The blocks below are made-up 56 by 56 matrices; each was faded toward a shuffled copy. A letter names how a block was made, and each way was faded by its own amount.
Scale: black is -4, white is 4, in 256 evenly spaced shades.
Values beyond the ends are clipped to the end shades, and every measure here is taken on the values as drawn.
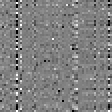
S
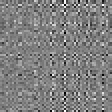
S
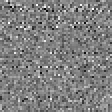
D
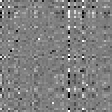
S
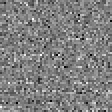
D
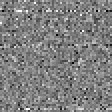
D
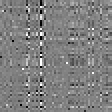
S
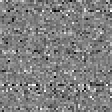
D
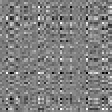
S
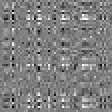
S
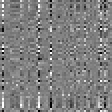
S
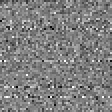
D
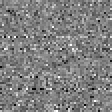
D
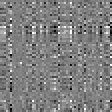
S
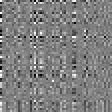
S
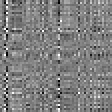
S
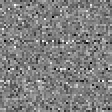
D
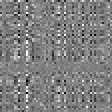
S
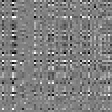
S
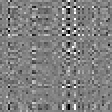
S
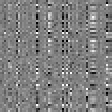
S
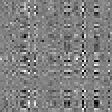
S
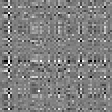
S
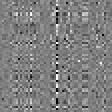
S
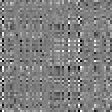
S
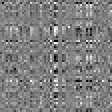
S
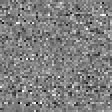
D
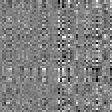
S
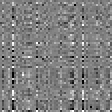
S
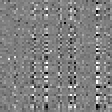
S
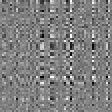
S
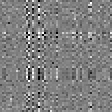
S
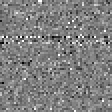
D
